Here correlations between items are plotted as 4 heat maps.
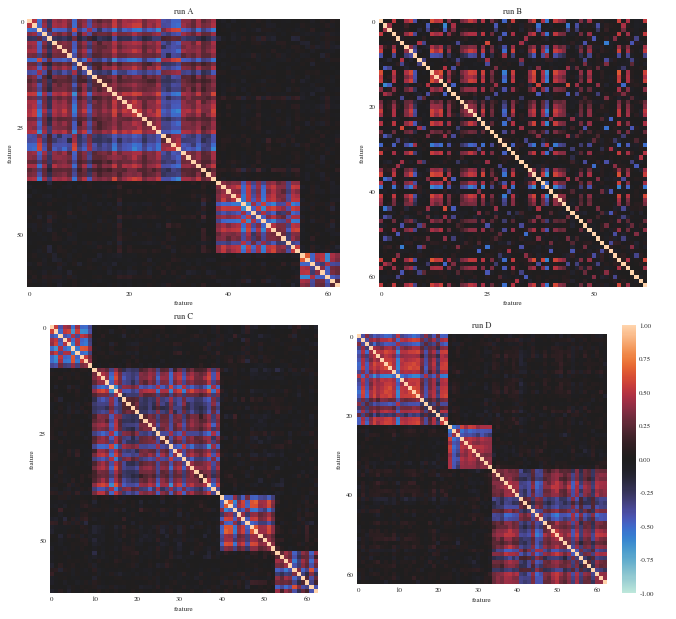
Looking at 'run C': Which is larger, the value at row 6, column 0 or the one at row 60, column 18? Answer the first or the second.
the first
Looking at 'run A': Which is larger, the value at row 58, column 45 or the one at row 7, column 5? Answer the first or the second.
the second
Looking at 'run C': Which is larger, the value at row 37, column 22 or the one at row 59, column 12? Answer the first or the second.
the first
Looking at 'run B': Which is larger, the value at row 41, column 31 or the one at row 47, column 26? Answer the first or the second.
the first
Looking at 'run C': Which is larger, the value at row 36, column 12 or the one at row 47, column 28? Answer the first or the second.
the first
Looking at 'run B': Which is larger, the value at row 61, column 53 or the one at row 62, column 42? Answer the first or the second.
the second
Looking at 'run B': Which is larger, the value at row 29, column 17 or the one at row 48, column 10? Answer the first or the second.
the second
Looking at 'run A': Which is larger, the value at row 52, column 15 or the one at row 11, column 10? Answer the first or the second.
the second
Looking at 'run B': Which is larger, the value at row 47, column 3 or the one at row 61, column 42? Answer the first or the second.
the first
